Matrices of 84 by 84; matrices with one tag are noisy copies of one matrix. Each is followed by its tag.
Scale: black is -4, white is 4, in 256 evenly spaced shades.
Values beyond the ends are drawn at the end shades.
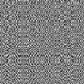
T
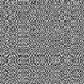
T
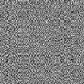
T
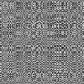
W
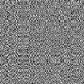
T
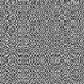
T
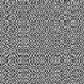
T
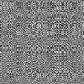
W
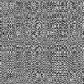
W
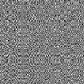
T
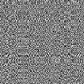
T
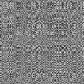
W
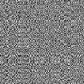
T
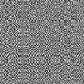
T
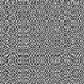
T
